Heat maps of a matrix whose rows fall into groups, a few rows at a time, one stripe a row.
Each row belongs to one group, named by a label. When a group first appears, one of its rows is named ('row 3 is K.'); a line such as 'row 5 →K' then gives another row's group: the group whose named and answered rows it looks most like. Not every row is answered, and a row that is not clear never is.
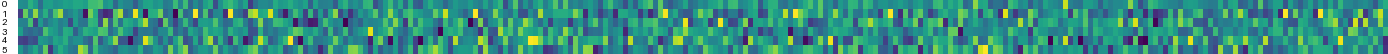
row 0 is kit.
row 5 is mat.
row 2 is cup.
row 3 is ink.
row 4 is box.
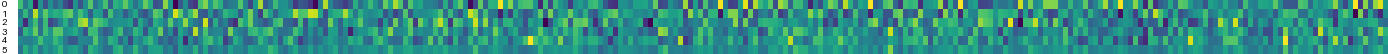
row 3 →kit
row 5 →kit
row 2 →mat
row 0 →cup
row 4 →box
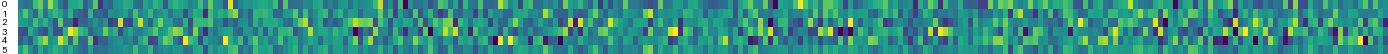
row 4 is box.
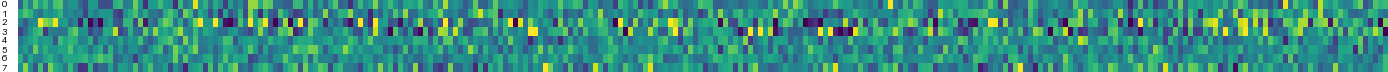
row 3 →box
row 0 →kit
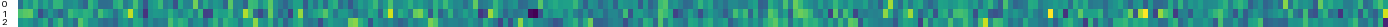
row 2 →mat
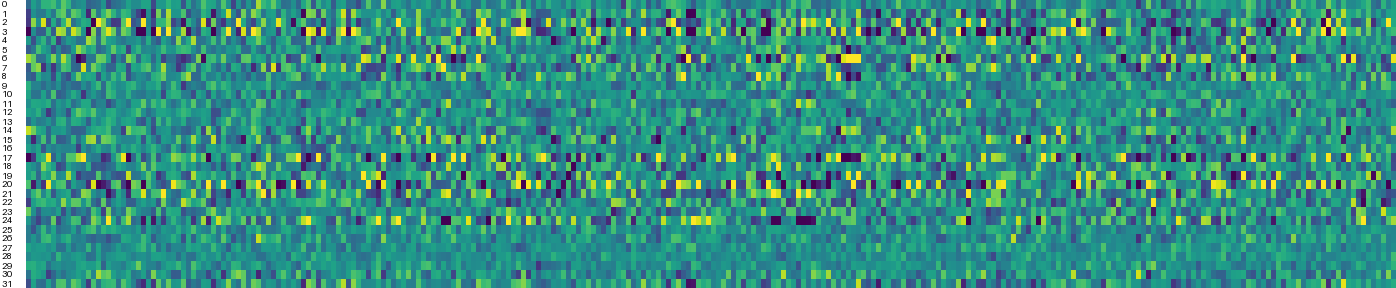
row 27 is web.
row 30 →kit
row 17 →box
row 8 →box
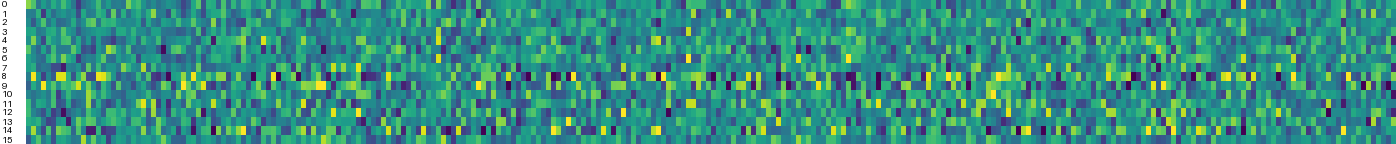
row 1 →cup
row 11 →web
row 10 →mat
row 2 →mat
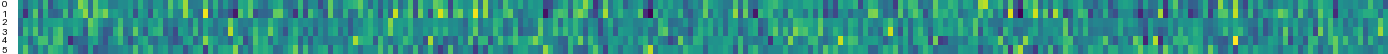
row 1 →mat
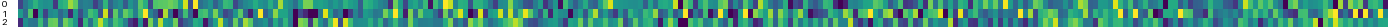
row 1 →cup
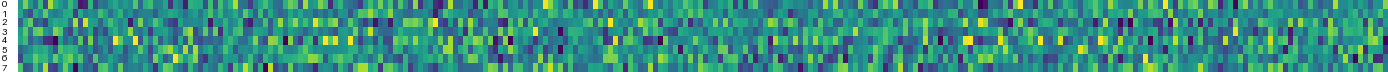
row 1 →ink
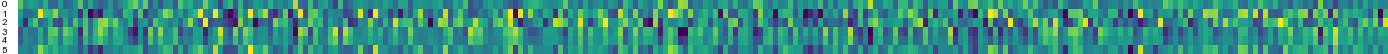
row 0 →web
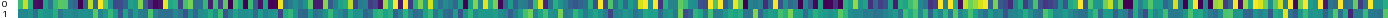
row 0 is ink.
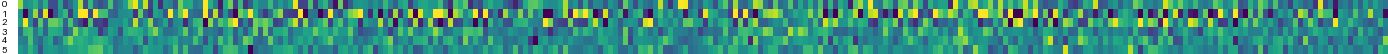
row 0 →web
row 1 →mat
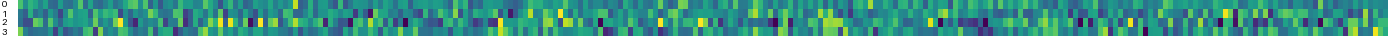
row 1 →box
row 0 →web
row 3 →cup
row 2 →ink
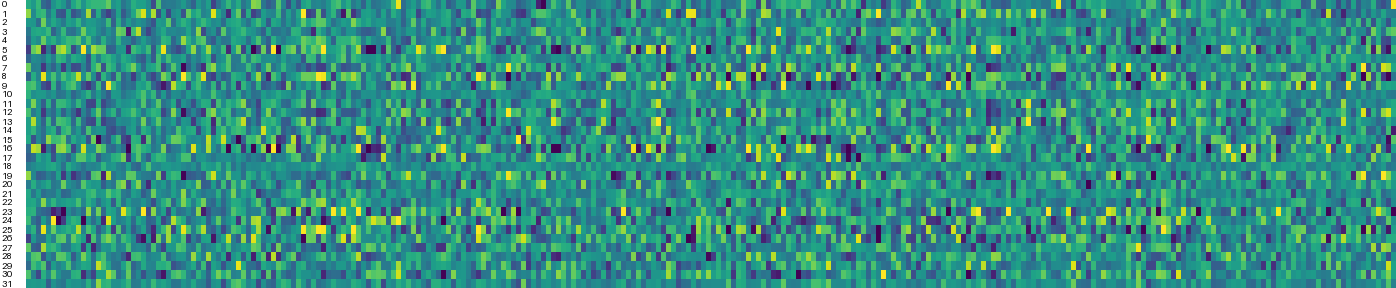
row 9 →ink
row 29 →kit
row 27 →ink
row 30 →ink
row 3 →box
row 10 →web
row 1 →web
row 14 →mat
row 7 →cup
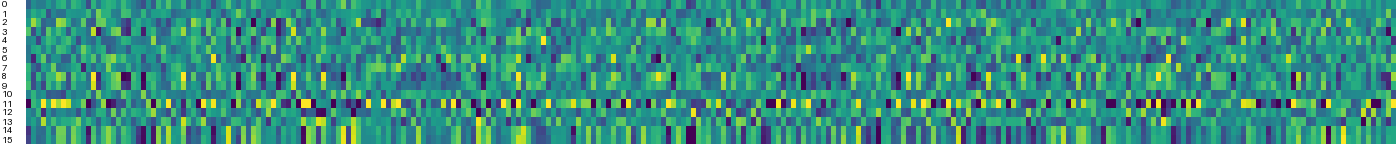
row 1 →kit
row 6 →mat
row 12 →cup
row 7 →ink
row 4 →box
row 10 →kit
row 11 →kit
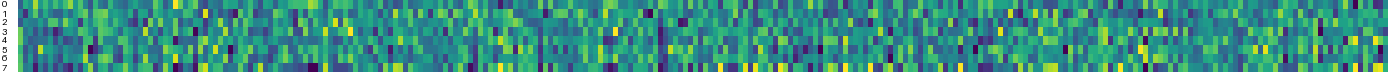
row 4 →cup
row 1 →mat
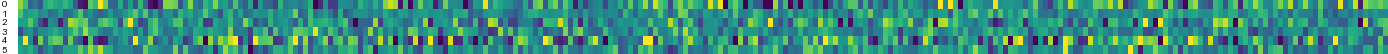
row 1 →web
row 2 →box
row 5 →kit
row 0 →ink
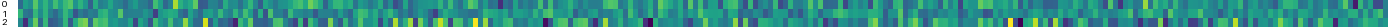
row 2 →mat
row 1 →ink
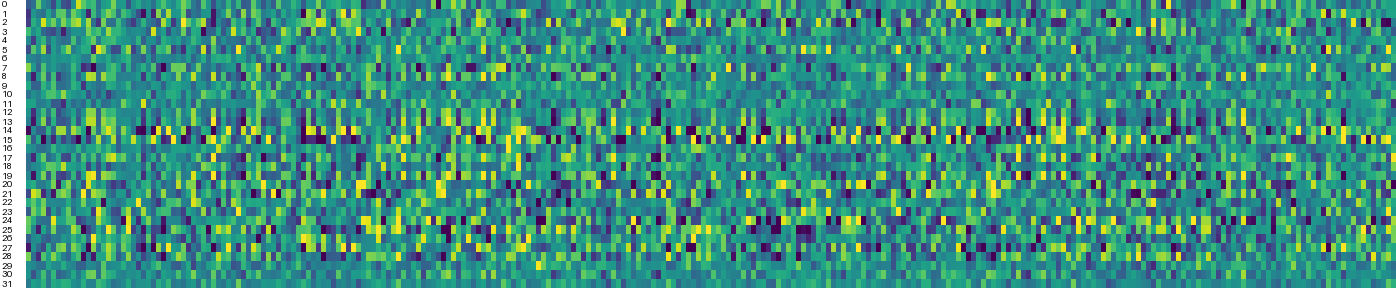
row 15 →cup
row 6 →ink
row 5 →kit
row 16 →ink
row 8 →mat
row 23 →kit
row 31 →kit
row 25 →ink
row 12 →mat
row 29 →box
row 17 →mat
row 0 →box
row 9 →ink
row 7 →ink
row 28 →ink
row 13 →mat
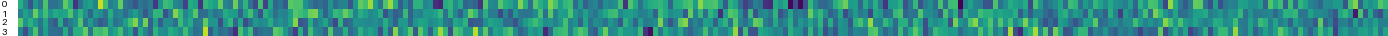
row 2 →web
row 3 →mat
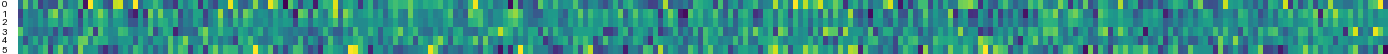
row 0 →kit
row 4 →mat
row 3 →cup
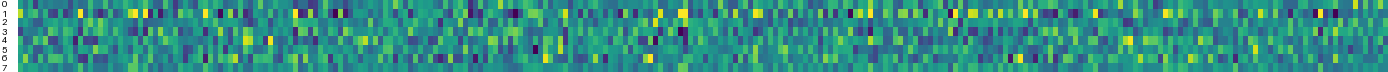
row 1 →web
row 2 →ink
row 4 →ink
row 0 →cup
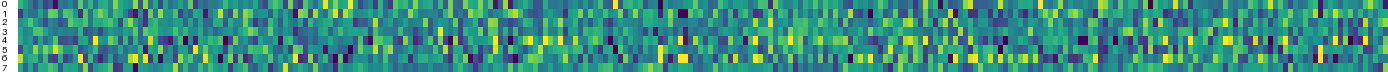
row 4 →box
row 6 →web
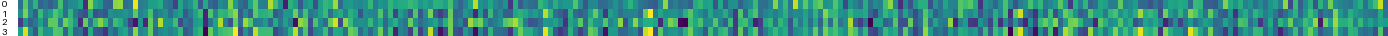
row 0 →kit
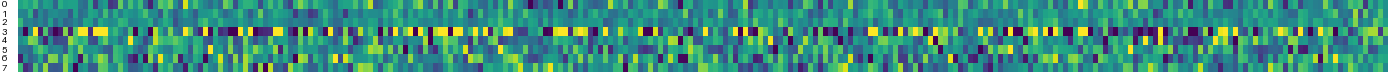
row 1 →cup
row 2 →cup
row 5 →ink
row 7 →ink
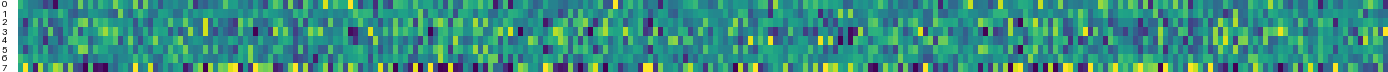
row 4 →box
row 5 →mat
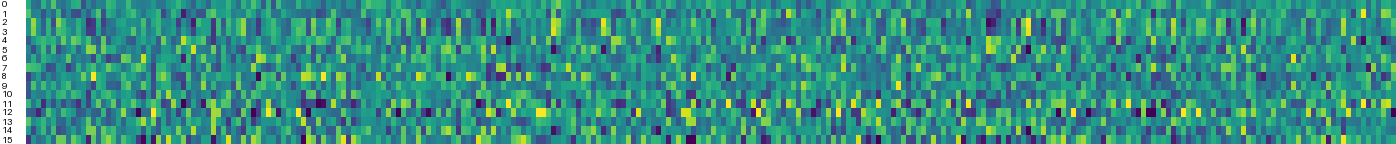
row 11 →cup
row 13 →web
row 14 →mat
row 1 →cup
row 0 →ink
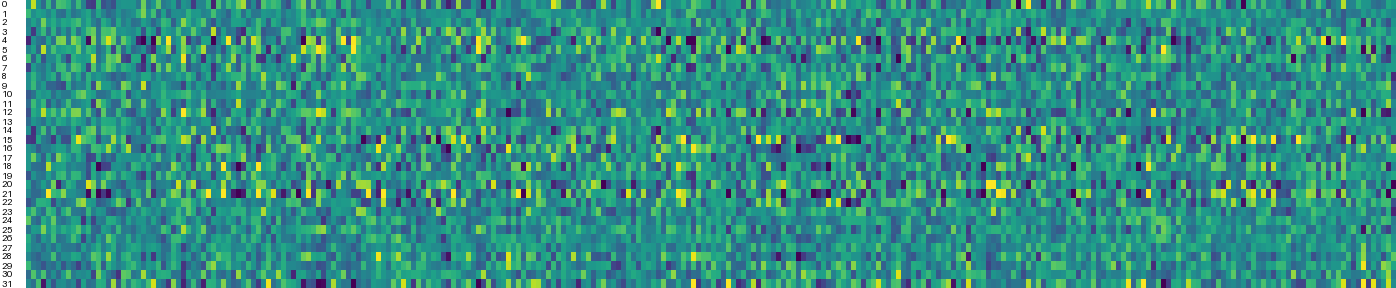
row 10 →box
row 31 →cup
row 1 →web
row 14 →mat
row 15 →box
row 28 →ink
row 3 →mat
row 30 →kit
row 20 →mat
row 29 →cup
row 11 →kit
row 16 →ink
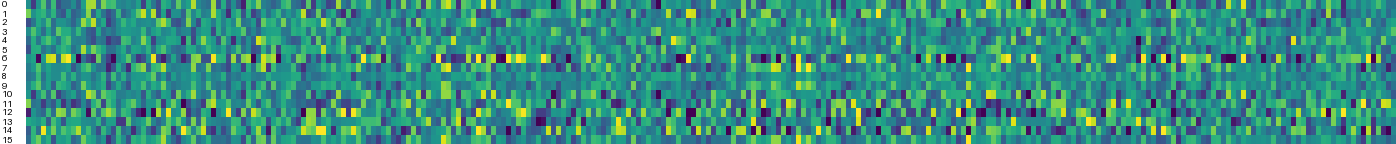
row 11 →cup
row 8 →cup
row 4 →kit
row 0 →mat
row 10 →mat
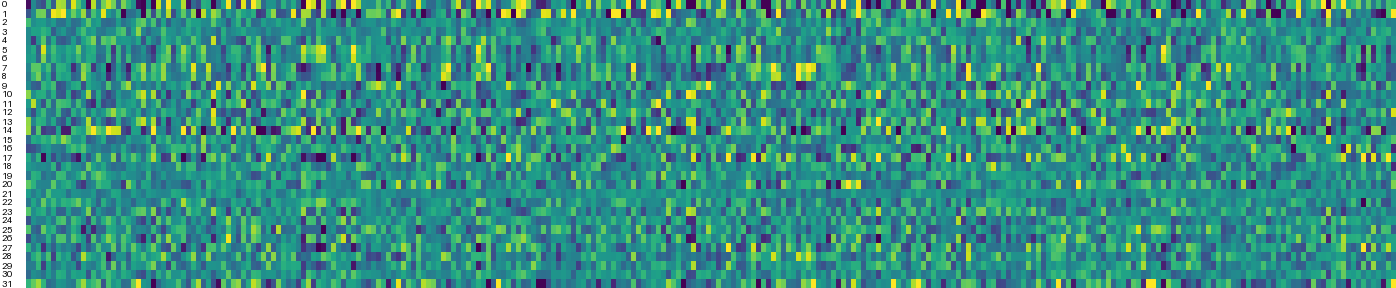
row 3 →box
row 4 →mat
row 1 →kit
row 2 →web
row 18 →mat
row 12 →mat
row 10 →web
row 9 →ink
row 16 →box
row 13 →web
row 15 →kit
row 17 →cup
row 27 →cup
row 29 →cup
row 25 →ink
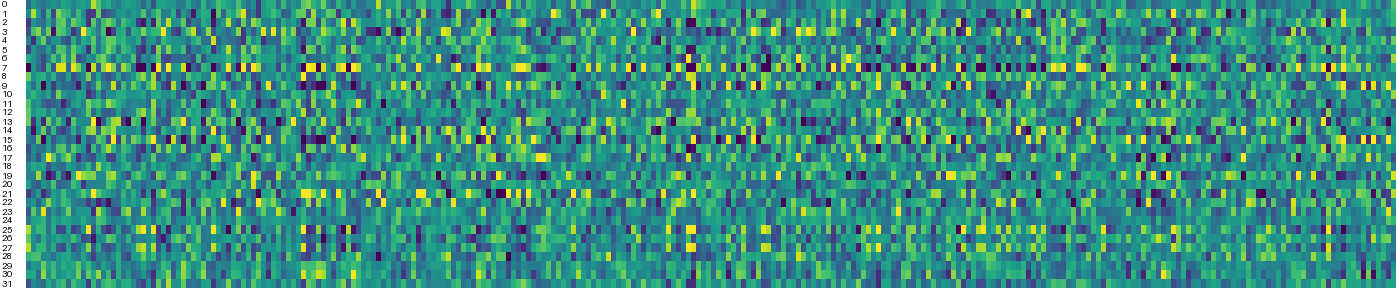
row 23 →kit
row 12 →web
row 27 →web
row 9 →cup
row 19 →box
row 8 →web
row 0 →ink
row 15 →cup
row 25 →web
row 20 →ink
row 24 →kit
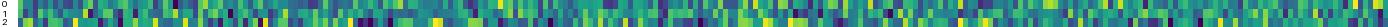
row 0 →cup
